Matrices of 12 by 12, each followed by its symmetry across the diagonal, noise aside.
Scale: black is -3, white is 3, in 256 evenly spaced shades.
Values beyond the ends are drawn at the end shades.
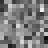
neither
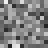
neither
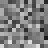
antisymmetric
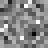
symmetric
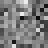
neither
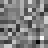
antisymmetric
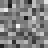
antisymmetric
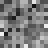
symmetric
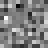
antisymmetric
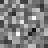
symmetric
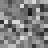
neither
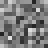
symmetric
